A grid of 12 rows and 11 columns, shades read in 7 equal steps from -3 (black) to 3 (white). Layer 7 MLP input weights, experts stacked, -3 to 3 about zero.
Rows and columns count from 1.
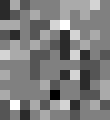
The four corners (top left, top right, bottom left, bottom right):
-2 0 -1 0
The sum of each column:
-2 4 -3 -2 0 -2 -1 4 -5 1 0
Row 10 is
1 0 0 0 0 -3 0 0 -1 -1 1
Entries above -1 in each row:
9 9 9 7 9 6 8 7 9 8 6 8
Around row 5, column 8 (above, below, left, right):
2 2 -2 1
